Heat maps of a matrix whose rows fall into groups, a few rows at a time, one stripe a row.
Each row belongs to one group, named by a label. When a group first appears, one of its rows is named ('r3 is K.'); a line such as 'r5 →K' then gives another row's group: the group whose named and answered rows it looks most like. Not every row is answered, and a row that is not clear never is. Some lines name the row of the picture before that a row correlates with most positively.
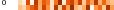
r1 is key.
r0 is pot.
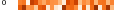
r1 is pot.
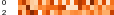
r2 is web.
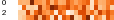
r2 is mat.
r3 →key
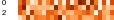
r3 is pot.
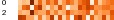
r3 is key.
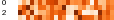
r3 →mat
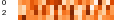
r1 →key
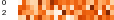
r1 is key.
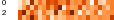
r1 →pot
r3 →web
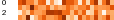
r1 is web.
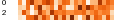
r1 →mat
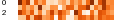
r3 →mat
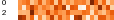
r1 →key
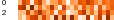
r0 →mat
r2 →mat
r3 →key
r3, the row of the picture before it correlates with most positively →1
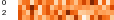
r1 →web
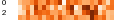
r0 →pot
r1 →key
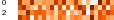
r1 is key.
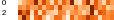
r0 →key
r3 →mat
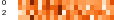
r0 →web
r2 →pot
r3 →web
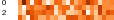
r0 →mat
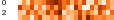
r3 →mat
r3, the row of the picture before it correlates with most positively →0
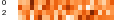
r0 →web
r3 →mat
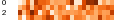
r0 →key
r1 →mat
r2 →web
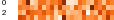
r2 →mat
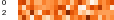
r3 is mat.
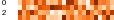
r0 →pot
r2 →web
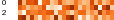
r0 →web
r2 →mat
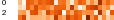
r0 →mat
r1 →key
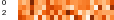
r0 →web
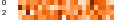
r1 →web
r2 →pot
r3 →pot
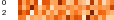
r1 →web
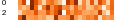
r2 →pot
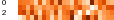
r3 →key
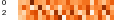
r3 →pot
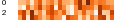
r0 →mat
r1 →mat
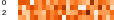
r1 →key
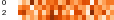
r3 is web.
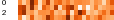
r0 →web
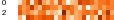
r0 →mat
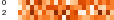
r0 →mat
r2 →key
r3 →pot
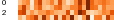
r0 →mat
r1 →mat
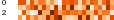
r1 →key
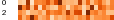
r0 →pot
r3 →web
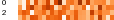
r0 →pot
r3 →pot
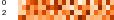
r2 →key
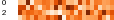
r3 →pot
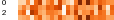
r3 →mat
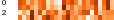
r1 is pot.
